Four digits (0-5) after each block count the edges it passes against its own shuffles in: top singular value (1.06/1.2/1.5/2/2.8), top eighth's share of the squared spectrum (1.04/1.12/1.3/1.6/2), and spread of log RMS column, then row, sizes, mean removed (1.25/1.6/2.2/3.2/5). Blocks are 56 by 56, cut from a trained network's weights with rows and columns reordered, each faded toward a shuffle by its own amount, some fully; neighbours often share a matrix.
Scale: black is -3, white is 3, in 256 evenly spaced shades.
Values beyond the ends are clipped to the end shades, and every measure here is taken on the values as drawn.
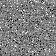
0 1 0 0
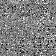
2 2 2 1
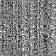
3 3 0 3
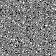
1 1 0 0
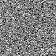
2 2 1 0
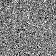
1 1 0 0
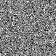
2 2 0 0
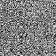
3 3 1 1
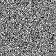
1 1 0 0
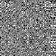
3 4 3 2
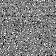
0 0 0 0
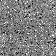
0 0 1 0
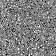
0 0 0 0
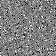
0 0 0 0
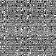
3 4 3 1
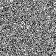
2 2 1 0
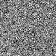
2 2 0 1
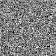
2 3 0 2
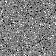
0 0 0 0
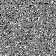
0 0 0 0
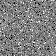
0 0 0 0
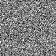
2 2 0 0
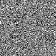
3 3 1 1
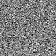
1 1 0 0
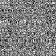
3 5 2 2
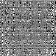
3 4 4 1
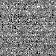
2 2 2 0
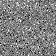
1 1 0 0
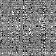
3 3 3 1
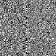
3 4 2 2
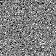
2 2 1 0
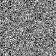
3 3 1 1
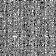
3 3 0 2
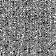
2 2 0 1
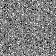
1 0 0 0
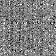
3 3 0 2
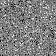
0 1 0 0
